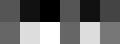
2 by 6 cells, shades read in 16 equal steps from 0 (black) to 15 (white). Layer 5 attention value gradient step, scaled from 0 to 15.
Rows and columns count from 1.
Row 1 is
5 1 0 5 1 4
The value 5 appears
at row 1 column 1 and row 1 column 4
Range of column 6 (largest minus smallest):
3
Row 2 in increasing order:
6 6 7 13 13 15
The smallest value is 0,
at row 1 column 3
